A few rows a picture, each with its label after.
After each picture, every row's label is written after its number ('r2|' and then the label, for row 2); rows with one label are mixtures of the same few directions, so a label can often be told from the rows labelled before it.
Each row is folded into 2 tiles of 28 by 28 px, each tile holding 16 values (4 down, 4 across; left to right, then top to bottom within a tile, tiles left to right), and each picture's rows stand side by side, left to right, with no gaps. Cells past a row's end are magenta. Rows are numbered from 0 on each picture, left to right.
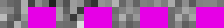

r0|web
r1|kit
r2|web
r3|web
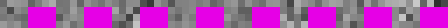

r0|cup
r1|web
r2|kit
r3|web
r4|web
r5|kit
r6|web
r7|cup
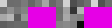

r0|web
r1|kit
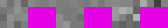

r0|web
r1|kit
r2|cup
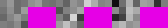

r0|kit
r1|kit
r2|web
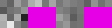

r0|kit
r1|kit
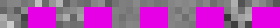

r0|kit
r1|web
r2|web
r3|cup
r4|kit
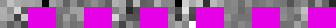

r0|cup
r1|web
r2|web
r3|kit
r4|web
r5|web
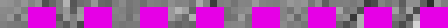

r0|cup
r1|kit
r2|kit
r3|cup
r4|kit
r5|cup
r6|kit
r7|kit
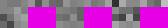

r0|kit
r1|web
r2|web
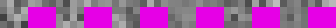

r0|kit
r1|kit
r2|kit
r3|kit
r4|cup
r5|cup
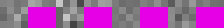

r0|kit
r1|web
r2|cup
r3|web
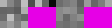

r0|cup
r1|cup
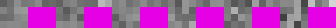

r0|web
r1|cup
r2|kit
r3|kit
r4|cup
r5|web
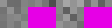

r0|cup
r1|cup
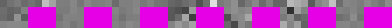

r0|cup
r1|web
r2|web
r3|cup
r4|kit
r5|cup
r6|web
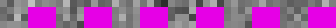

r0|kit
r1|kit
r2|cup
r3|cup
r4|kit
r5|cup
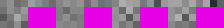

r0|kit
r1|cup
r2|cup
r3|cup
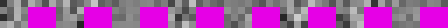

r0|web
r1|kit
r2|web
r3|web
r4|kit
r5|kit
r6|kit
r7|web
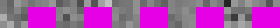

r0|kit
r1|cup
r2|web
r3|kit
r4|web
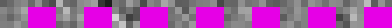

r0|web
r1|cup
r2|kit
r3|cup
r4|web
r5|web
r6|kit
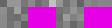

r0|cup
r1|web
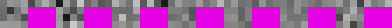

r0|cup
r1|web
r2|cup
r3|web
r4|kit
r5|kit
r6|web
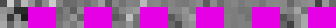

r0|web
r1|cup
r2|kit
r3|kit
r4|web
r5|kit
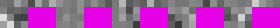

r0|kit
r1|cup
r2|kit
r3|kit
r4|kit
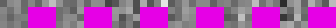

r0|cup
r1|cup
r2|cup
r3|web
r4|kit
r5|web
